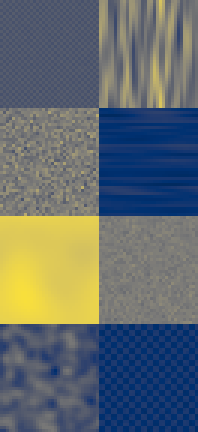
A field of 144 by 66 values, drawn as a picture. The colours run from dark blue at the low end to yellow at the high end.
It is made of 4 by 2 panels. Panel 1,1: low, checkered, faint in contrast. Panel 1,2: middling, streaked downward, strong in contrast. Panel 2,1: middling, fine-grained. Panel 2,2: very low, streaked across, faint in contrast. Panel 3,1: very high, smooth, faint in contrast. Panel 3,2: middling, fine-grained, faint in contrast. Panel 4,1: low, blotchy. Panel 4,2: very low, checkered, faint in contrast.
